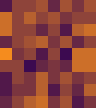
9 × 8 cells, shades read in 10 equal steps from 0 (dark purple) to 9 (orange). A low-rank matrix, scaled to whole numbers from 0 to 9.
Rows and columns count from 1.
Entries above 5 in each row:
0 2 3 1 3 2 1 2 2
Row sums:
29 37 35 31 35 29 29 26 31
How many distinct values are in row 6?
5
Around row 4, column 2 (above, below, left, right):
4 3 2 5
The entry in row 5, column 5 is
4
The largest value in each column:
9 4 6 7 5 5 7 7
